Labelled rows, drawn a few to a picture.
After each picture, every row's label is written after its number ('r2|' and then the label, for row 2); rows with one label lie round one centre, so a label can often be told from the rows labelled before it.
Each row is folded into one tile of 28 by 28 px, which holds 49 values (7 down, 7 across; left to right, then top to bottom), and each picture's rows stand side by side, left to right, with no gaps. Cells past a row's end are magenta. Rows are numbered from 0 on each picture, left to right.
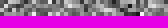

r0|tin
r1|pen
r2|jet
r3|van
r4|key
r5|jet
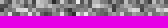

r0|van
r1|jet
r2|pen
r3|jet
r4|van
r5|van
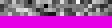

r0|van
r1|key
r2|pen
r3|tin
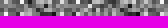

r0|pen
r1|key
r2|pen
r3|tin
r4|key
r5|pen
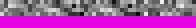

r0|jet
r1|van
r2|key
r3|van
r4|key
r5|pen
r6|jet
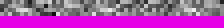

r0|van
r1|key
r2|jet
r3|van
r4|tin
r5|tin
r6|van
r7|jet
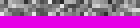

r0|jet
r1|pen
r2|tin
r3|jet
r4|van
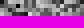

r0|key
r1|jet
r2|tin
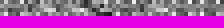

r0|pen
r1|van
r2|van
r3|key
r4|pen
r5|van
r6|pen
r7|pen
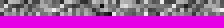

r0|tin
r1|van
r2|tin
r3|key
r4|jet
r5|pen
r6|tin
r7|van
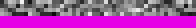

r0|key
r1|key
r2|tin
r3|pen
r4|van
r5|tin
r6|key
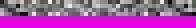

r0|key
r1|pen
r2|jet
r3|jet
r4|tin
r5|pen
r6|key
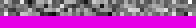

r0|pen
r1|key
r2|tin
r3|key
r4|van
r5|van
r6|pen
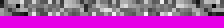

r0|key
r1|pen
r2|jet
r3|van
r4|jet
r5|pen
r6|jet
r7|key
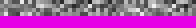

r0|pen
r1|jet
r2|tin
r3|tin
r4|van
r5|jet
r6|tin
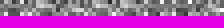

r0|pen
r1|jet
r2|van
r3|jet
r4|jet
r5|pen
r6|pen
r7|van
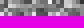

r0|jet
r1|pen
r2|jet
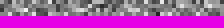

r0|van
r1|pen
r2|van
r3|tin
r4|van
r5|pen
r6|jet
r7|jet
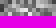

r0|van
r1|jet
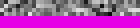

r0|tin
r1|jet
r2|van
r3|key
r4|van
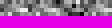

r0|van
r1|van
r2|key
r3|van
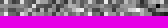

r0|pen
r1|tin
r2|van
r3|pen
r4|van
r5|key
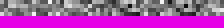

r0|jet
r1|pen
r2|jet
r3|tin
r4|key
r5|pen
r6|key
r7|van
